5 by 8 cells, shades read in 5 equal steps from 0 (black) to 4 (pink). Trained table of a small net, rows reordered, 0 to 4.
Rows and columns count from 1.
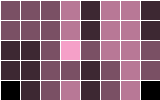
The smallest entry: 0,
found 2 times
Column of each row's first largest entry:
4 4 4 7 4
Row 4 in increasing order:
1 1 1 2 2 2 2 3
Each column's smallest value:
0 1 2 2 1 2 3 0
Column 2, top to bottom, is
2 2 1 1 1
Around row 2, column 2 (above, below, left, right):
2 1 2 2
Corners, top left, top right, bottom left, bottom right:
2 1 0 0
